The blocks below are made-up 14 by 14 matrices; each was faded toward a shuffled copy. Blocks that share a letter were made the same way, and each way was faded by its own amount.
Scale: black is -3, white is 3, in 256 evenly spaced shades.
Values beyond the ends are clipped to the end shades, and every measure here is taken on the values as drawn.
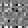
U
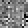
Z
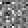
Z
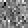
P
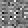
Z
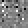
Z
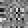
U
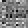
Z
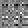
U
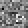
P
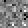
Z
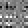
U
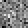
P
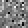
P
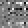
U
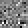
Z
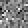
P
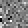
P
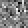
P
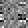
U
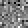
P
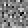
P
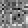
Z
